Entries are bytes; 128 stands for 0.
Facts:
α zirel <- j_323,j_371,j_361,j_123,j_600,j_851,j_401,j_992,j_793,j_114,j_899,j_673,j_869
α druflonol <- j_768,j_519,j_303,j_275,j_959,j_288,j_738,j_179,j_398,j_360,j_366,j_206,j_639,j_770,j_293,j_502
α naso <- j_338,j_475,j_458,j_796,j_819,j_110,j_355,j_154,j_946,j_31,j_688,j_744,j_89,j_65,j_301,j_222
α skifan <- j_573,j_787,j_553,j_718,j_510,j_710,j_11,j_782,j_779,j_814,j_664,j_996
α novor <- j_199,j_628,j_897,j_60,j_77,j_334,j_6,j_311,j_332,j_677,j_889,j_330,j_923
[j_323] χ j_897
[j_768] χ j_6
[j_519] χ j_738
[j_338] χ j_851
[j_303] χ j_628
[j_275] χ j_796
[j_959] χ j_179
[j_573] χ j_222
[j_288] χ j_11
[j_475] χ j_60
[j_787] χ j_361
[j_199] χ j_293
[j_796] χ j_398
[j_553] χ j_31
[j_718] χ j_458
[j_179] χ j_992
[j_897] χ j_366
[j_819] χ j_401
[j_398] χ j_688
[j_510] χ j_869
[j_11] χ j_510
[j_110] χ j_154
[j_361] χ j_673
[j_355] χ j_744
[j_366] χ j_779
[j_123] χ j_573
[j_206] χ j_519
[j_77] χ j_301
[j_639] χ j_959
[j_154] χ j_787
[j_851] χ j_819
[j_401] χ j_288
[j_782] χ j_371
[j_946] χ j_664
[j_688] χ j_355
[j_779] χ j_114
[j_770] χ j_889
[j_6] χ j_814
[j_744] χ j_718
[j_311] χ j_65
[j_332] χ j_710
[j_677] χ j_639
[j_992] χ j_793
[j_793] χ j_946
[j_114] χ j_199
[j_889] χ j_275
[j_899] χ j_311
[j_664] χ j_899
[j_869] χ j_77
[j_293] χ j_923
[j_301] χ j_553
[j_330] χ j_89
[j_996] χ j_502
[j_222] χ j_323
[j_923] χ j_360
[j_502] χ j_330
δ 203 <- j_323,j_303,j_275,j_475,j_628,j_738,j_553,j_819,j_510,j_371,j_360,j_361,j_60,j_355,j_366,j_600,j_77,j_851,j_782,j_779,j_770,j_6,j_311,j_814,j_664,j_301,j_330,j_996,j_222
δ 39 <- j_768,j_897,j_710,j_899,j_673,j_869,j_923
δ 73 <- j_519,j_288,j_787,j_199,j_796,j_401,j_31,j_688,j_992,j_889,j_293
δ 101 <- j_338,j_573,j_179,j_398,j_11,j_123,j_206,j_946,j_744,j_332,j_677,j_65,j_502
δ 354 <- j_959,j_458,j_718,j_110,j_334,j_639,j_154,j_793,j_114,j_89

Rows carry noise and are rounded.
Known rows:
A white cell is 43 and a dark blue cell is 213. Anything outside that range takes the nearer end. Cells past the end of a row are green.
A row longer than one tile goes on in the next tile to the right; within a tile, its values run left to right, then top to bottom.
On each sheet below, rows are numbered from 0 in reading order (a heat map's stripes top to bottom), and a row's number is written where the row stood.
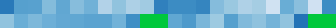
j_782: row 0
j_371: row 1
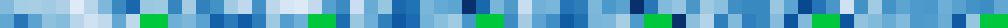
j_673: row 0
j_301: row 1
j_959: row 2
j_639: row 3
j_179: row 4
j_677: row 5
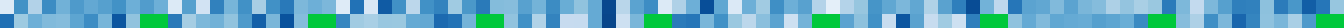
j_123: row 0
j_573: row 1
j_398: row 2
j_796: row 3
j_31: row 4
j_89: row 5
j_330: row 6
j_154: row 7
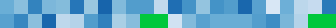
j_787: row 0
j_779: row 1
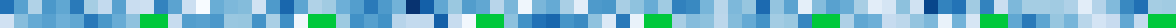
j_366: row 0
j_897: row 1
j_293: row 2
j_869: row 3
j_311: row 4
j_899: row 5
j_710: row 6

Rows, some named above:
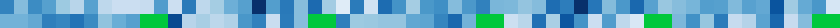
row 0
j_553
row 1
j_946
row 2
j_744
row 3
j_114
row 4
j_889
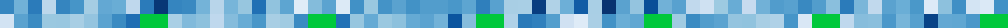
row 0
j_819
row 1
j_311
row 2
j_338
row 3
j_401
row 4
j_768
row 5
j_323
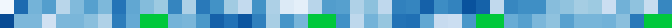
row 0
j_65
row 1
j_77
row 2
j_793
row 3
j_600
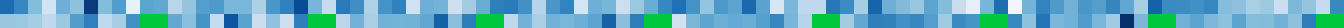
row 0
j_664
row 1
j_458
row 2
j_355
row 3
j_355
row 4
j_779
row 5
j_510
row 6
j_11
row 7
j_600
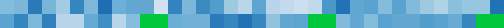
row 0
j_519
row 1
j_553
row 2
j_361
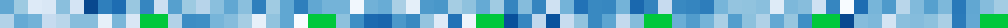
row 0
j_899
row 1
j_923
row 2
j_869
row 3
j_992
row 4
j_360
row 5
j_65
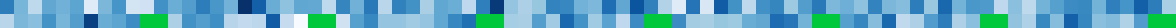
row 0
j_222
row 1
j_199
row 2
j_819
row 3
j_718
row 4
j_398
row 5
j_787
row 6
j_110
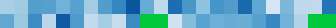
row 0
j_334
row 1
j_779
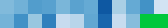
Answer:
j_889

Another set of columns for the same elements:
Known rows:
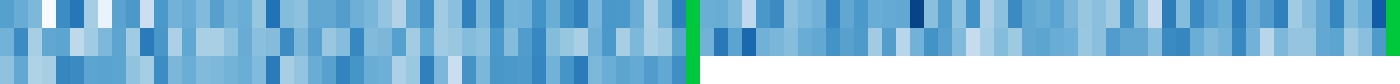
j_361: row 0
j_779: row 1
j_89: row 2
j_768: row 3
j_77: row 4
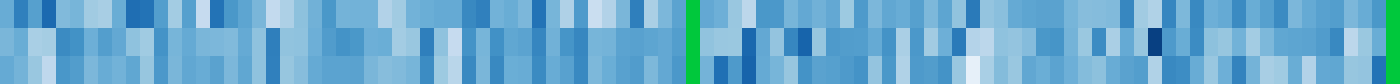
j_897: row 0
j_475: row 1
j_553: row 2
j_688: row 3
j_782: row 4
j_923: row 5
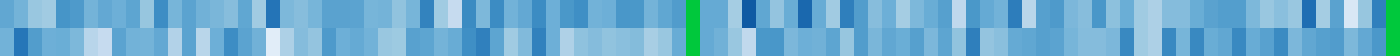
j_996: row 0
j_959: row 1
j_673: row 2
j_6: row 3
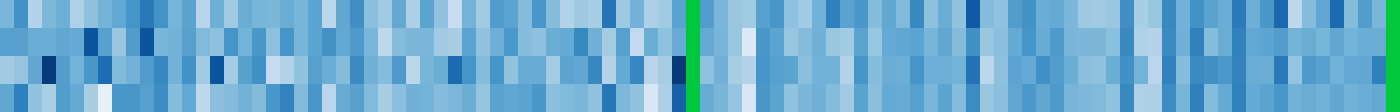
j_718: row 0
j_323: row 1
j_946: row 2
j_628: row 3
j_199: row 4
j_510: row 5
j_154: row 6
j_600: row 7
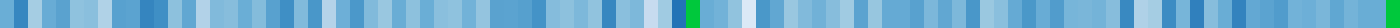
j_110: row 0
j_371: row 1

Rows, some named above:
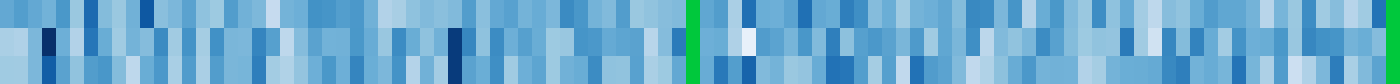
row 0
j_677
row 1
j_793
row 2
j_288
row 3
j_355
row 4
j_31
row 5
j_897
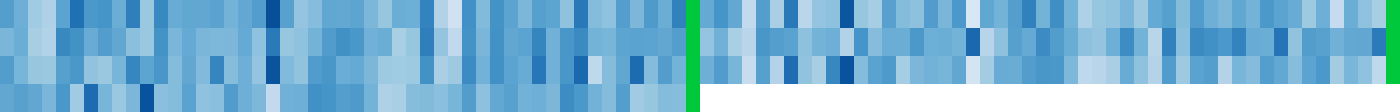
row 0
j_664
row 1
j_65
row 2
j_553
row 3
j_510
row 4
j_323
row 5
j_744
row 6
j_677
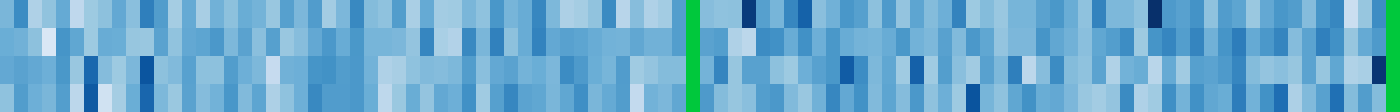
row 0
j_458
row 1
j_889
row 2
j_360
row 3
j_275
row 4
j_677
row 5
j_114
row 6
j_11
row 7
j_222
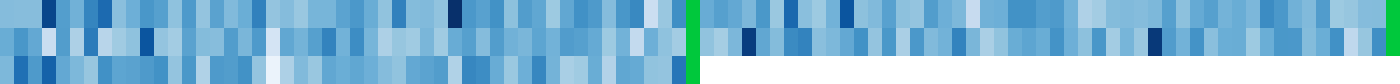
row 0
j_889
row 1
j_677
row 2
j_65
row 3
j_519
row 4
j_923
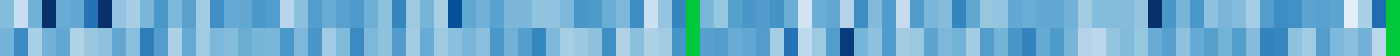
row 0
j_992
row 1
j_787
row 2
j_334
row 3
j_573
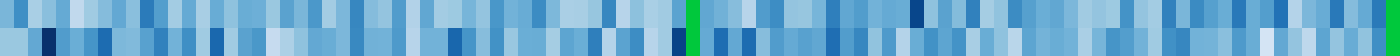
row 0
j_458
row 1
j_366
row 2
j_293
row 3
j_899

